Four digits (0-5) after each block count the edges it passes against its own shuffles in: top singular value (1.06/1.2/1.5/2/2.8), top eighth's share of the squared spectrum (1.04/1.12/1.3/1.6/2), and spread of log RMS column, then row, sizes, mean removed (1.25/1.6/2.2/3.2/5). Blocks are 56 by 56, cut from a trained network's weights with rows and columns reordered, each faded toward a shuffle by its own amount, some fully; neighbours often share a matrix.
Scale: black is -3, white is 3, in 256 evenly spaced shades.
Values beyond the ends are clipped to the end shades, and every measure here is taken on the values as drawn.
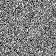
0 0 0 0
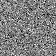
0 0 0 0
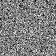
0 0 0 0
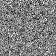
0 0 0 0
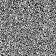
0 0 0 0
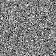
0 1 0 0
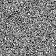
1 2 0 0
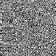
2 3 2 1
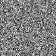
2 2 1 1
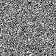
0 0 0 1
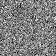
1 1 0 0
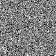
1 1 0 0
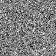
1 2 1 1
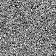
1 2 0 0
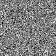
1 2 0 1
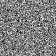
2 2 0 1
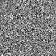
2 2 0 1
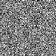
3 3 1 2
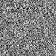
3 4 0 2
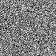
2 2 0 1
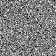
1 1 0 0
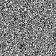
2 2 1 1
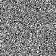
2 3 1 1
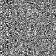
2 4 2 2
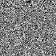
3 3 0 2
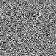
3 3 1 2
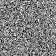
1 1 0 0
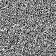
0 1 0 0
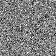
1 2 0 0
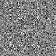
2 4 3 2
